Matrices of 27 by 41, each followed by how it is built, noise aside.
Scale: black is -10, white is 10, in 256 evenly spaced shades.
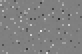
sparse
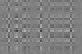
low rank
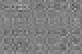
low rank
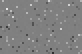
sparse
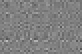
low rank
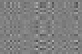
low rank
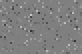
sparse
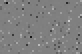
sparse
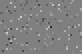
sparse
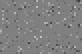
sparse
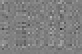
low rank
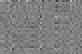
low rank
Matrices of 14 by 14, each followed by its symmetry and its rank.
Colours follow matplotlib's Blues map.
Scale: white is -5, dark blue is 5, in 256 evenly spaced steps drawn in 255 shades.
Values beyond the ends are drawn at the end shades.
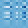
neither, rank one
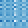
neither, rank one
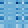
neither, rank one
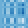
neither, rank one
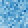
neither, full rank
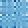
antisymmetric, rank two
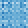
antisymmetric, rank two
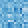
antisymmetric, rank two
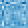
antisymmetric, rank two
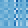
neither, rank one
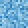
neither, full rank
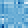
antisymmetric, rank two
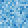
neither, full rank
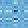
neither, rank one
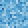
neither, full rank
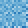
antisymmetric, rank two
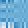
neither, rank one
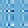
neither, rank one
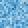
neither, full rank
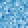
neither, full rank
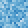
neither, full rank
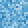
neither, full rank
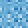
antisymmetric, rank two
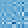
antisymmetric, rank two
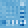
antisymmetric, rank two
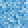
neither, full rank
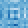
antisymmetric, rank two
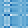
neither, rank one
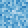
neither, full rank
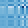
neither, rank one
